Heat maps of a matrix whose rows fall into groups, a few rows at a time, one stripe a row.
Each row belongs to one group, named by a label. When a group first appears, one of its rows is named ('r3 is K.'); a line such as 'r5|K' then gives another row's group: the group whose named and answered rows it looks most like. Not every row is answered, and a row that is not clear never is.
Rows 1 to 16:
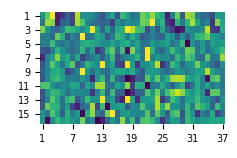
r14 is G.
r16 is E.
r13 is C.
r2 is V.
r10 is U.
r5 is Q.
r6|E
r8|C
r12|U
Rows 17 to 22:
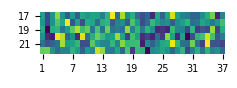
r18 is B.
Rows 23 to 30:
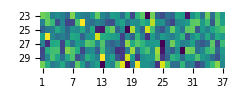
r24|V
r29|C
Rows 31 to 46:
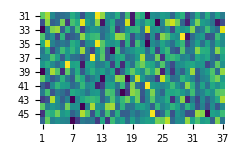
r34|Q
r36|V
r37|G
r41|E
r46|G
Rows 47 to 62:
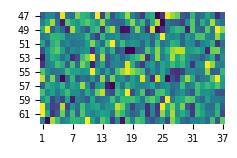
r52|U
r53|G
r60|Q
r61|Q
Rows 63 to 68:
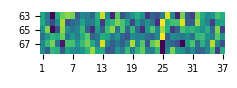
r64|Q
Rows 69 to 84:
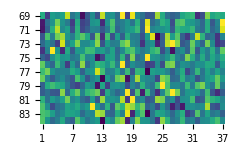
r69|B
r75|E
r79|G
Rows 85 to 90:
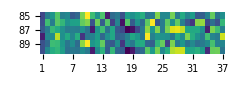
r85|G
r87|U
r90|U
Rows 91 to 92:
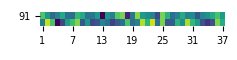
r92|V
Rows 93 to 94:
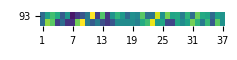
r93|G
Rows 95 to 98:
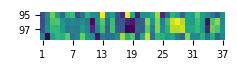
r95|C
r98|E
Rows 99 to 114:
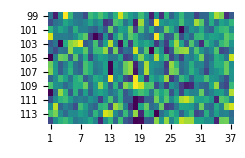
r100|E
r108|C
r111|U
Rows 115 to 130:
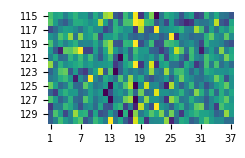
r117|E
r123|G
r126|E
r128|E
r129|V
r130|C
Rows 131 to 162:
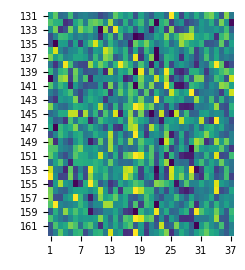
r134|U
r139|B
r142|Q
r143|E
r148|C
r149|B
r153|Q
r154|Q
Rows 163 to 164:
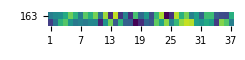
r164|U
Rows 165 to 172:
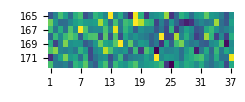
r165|C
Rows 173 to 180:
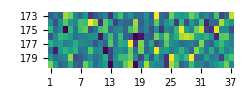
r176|U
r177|B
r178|E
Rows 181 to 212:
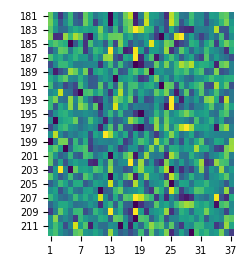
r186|C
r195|U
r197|U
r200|V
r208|U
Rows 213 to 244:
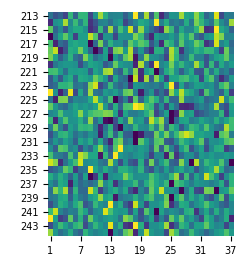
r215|B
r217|B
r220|E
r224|Q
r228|E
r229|V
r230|U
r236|G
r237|G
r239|G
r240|C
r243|C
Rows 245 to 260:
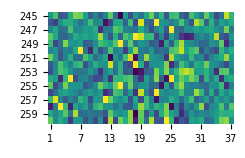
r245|V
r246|E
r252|C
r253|U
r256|E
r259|B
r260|B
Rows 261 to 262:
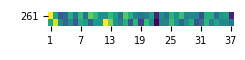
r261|Q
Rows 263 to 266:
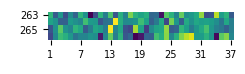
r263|B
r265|C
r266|U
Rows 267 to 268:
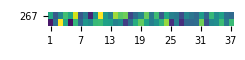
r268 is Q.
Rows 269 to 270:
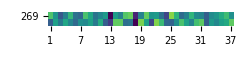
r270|E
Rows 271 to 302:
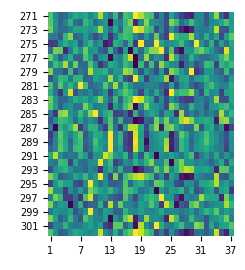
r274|Q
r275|E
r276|V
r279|Q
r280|C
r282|Q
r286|U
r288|C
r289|C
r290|C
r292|G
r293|U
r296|Q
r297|V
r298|B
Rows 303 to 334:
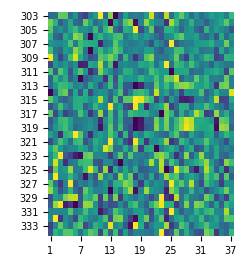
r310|G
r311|G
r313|U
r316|C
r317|B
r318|U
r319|U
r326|G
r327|Q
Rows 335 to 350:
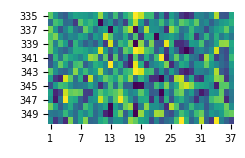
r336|V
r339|B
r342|C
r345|U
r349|E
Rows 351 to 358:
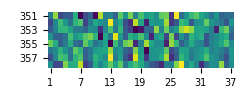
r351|G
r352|C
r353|U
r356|C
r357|C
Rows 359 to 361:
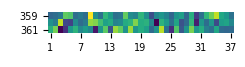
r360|Q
